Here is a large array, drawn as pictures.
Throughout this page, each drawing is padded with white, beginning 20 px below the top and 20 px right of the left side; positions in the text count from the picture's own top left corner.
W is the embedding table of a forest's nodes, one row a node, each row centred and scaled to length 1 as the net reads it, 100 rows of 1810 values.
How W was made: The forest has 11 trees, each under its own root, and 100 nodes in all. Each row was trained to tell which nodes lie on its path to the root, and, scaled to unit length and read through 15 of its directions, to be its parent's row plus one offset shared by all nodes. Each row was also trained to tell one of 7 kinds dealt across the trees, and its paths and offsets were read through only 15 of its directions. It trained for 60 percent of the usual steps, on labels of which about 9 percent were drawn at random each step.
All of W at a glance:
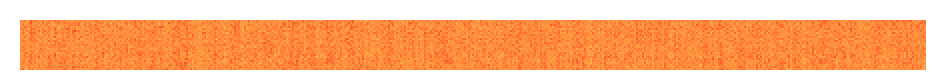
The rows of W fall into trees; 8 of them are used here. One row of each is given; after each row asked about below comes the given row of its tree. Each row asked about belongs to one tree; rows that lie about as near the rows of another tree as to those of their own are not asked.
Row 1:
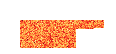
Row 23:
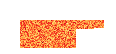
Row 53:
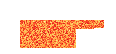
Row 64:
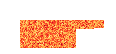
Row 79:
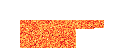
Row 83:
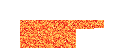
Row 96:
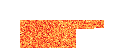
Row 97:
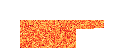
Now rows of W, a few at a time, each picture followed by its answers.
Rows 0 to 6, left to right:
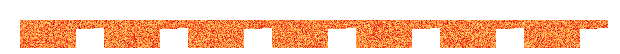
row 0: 97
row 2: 83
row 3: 53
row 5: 83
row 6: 1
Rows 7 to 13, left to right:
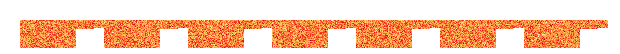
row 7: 79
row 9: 97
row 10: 1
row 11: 1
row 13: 97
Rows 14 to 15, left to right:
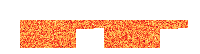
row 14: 97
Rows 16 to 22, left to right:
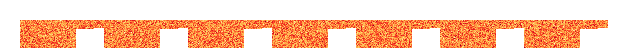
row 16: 97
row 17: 79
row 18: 79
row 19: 23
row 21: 64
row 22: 97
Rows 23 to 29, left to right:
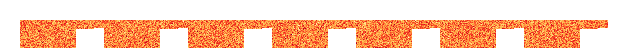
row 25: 79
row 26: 79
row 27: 1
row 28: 64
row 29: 1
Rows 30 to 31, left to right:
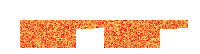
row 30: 96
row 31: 97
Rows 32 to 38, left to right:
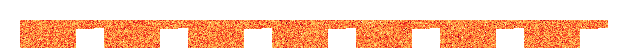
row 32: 79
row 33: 64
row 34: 97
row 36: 1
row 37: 1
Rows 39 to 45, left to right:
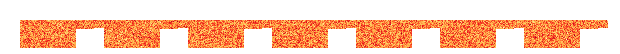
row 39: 83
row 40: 23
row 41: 64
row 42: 83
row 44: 53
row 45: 1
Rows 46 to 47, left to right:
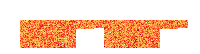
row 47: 1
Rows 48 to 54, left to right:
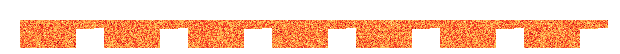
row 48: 96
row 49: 53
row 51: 79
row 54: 79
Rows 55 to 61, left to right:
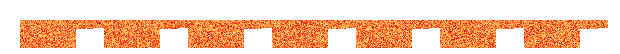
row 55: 97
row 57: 1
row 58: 64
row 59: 1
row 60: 64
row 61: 79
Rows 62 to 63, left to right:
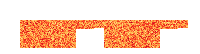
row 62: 83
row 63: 1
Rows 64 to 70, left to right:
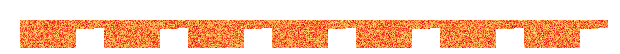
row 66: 97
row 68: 64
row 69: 83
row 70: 79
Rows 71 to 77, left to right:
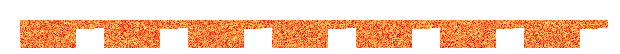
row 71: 64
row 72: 23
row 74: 64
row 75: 96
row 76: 97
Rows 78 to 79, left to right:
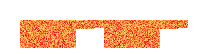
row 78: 79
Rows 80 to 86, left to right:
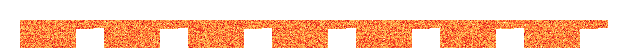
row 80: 97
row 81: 79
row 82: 23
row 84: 97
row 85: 83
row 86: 83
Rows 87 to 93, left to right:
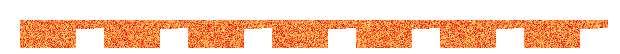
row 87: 53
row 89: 96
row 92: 23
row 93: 96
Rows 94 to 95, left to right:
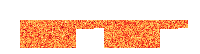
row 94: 1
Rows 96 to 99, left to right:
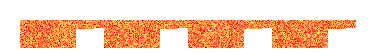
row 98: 79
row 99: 83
